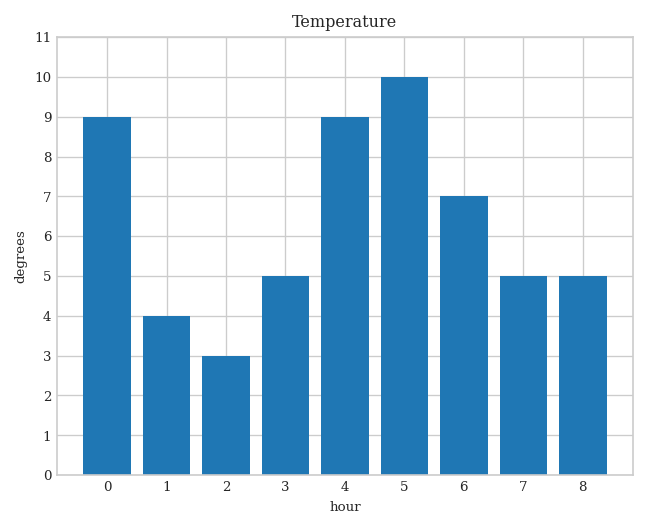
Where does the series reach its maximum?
5
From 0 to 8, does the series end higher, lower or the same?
lower
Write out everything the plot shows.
Title: Temperature
x-axis: hour, ticks 0 1 2 3 4 5 6 7 8
y-axis: degrees, ticks 0 1 2 3 4 5 6 7 8 9 10 11
Values:
9 4 3 5 9 10 7 5 5
